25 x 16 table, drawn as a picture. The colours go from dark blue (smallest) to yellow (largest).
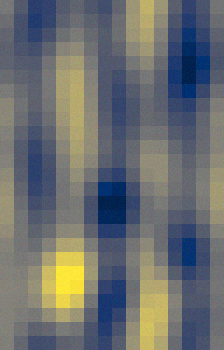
Stripes: upright, repeating 3 times. Average level on the scale: 40%. Lone odd cells: none. Ninth with the highest average: bottom left.
